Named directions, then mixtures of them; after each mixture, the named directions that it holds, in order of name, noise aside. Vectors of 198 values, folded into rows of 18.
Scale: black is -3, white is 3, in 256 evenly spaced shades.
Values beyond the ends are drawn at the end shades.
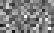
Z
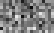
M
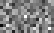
Z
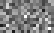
Z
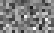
M, Z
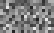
M, Z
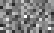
M, Z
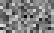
M, Z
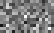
Z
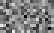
Z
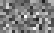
M, Z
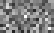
Z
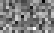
M, Z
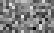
M, Z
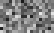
M, Z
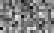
M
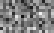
M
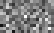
Z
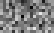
M, Z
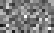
Z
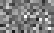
Z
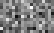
M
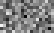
M, Z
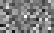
Z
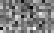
M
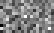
M, Z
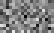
Z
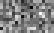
M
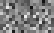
M, Z
